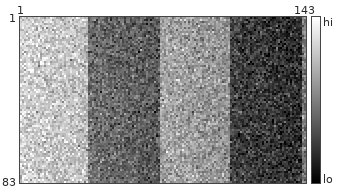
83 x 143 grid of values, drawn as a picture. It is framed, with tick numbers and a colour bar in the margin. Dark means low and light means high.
Stripes: upright, repeating 2 times. Average level on the scale: 50%. Slope: up to the left.
